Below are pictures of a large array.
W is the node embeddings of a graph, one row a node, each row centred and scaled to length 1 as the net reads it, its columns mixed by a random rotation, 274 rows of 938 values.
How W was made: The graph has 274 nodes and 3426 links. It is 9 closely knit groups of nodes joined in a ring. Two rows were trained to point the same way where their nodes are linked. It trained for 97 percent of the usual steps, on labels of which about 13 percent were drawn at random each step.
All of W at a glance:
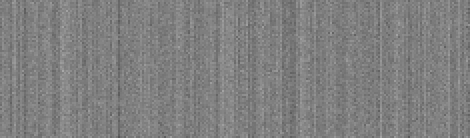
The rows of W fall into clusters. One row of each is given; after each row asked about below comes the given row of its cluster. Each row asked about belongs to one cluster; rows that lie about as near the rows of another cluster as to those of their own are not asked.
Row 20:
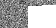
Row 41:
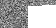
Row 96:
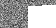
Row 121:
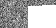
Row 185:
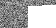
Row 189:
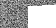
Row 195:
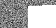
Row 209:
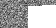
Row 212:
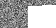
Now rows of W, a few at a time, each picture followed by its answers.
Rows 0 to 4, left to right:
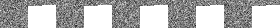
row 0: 195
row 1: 212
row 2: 121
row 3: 41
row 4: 185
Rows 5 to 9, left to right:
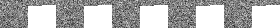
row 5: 185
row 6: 189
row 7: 185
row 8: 41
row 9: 185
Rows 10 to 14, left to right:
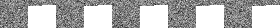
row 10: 195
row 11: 20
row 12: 185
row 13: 189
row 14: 209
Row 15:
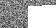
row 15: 185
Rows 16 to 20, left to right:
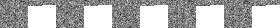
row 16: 20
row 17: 96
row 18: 41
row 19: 20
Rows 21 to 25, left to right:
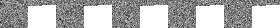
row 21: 185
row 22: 189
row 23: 121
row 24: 20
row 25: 96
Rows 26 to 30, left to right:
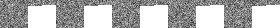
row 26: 209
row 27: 96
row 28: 212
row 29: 41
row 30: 96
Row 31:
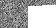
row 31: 121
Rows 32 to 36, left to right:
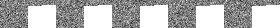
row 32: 41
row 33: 20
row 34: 96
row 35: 189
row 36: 121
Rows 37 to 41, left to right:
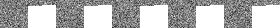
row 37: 195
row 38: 41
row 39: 209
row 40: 20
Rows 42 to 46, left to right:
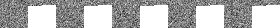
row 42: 20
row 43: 41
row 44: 41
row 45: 41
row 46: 195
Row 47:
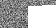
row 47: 41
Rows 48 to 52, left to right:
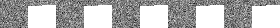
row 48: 41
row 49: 121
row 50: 41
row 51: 209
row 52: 20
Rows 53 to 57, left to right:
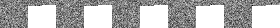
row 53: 209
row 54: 209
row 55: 20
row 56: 185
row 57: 189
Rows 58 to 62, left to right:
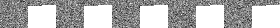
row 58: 20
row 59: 209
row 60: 195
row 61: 41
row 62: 96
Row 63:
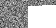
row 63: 121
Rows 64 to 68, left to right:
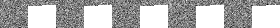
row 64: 41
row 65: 195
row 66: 41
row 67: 189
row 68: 185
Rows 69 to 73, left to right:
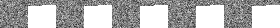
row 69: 209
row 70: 209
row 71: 20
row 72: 212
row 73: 189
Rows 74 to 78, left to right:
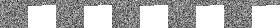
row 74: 189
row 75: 212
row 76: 121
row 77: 209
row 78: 185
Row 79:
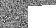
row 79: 41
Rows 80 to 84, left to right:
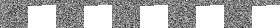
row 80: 189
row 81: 195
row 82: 96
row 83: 189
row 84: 41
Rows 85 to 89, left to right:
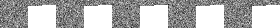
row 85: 121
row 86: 212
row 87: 185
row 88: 189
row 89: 195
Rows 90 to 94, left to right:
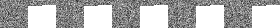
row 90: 41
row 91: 20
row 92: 212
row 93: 20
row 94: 41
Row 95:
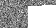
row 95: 212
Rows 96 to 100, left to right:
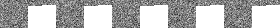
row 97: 209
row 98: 41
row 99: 20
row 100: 185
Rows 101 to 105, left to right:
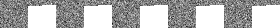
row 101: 195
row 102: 185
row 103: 121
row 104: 209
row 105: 96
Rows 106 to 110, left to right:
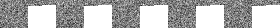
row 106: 209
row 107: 189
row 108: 209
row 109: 195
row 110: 189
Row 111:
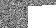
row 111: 20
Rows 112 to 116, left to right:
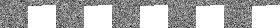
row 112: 20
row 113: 121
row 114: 195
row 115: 41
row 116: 195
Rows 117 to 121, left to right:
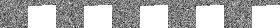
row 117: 212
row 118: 121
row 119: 195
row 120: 195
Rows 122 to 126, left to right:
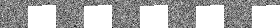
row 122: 212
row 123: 195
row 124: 209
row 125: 121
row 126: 185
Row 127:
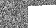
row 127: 121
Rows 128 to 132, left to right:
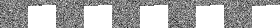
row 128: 195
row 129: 212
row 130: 20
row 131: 185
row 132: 121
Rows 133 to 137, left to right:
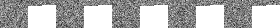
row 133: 212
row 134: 185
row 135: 185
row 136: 189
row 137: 195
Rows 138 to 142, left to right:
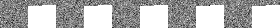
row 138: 195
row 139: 212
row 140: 209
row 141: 96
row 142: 209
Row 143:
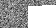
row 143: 209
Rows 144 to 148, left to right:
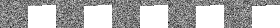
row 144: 96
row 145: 189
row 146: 41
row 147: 185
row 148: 20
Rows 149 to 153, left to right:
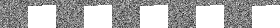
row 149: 20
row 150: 209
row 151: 189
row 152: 41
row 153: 209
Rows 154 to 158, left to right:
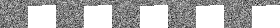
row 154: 189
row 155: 185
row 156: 209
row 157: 209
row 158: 212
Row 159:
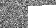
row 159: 185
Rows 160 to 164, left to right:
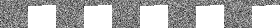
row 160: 195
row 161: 195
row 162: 41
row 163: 189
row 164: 209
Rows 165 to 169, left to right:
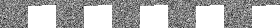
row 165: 209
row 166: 189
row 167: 195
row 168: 20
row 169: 212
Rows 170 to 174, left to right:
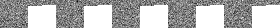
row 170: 41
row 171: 20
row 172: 195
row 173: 209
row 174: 189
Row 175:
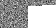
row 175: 96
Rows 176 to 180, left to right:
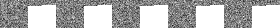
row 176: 189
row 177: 189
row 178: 189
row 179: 185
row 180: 96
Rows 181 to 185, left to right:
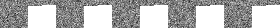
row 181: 41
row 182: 20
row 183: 212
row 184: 20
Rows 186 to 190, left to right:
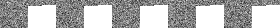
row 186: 185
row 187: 195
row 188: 96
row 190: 41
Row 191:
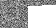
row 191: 189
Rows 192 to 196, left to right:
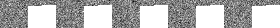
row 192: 212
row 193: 20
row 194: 20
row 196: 121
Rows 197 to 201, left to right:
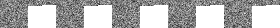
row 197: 212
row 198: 185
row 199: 20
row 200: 185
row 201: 209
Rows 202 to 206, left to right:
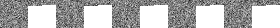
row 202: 96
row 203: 20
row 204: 121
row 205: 212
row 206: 212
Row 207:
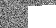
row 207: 209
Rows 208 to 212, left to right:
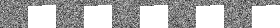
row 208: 96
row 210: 209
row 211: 185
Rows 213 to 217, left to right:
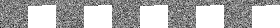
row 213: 96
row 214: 41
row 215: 41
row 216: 195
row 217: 209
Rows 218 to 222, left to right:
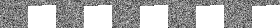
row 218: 195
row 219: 20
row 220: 96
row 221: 209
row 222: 96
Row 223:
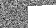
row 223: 189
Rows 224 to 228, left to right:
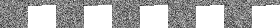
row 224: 20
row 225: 189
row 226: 189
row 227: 185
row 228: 185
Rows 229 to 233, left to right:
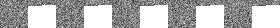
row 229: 212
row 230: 20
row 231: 20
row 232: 96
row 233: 209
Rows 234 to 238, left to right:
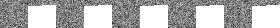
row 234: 209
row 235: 195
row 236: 185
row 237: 209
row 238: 20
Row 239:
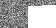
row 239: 209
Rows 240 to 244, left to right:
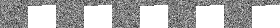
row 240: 189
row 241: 96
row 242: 185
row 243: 20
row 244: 189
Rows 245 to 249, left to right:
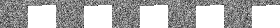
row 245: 185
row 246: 41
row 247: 212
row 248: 212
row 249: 212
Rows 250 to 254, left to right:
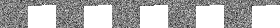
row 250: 212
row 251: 195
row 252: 20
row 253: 212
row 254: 195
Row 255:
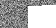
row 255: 189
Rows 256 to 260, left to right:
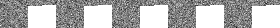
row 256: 185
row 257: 96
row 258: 20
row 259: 209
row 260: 185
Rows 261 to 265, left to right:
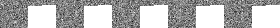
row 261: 96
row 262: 212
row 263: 212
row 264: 209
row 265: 189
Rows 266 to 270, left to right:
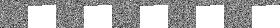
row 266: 96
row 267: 20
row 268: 189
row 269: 20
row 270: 209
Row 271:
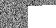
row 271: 121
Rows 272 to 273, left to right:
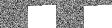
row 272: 195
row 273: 189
